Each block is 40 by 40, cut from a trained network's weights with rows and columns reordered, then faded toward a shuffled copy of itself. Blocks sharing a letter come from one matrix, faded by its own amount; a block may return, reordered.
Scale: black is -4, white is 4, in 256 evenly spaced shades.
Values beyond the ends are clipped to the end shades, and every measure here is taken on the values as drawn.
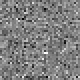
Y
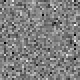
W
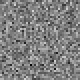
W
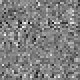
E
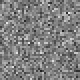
W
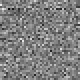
W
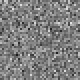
W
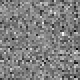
Y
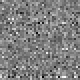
E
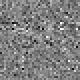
E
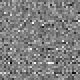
E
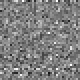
E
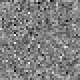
W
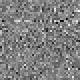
E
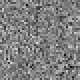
W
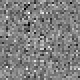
Y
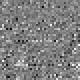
E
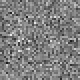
W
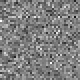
W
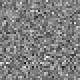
W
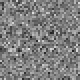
W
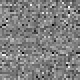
Y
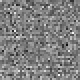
Y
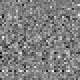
E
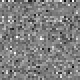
E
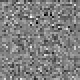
Y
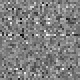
E
